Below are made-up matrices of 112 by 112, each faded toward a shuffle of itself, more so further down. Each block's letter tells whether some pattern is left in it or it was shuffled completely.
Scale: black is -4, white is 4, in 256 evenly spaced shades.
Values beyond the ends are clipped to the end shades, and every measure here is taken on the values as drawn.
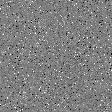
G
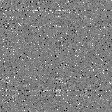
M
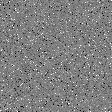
G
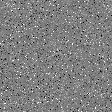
G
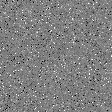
G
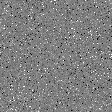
G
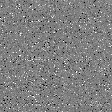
M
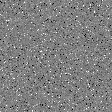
G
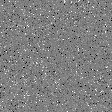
G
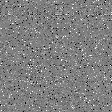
M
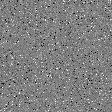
G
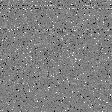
M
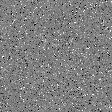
G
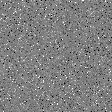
G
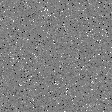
G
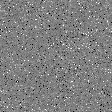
G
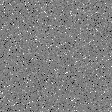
G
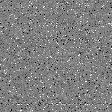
M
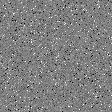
G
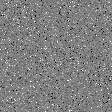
G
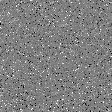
G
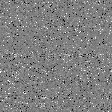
M
